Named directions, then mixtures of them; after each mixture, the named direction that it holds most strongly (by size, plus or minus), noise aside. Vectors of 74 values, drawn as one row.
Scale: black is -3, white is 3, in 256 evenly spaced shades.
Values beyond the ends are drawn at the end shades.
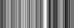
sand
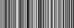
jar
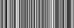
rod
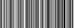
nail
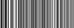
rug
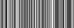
rod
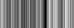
sand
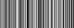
jar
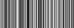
jar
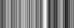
sand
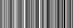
nail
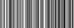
nail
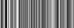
rod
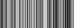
sand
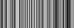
rod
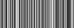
rod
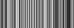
rod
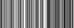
nail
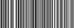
rug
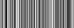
rod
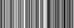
nail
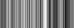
sand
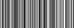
nail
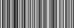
nail
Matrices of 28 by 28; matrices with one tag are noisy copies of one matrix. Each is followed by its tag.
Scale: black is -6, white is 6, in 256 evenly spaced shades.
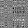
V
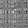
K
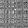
K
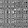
K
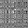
K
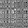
K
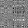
V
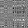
V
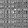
K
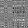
V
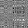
V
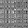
K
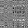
V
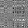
V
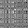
K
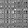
K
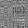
V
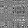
V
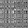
K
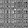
K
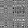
V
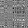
V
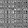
K
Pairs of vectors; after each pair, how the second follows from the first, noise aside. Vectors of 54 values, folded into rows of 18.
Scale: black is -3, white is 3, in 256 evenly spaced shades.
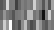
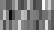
reversed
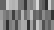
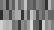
wrapped around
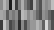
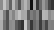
wrapped around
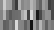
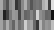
wrapped around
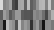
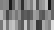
reversed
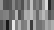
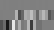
partly zeroed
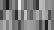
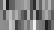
reversed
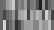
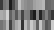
wrapped around
